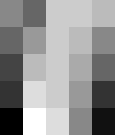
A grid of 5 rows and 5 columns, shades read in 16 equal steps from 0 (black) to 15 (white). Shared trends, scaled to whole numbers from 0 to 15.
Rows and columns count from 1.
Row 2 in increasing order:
6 8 9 11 12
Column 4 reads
12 11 10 9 8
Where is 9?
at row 2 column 2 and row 4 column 4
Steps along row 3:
up up down down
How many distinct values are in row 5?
5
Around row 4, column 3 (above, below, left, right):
12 13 13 9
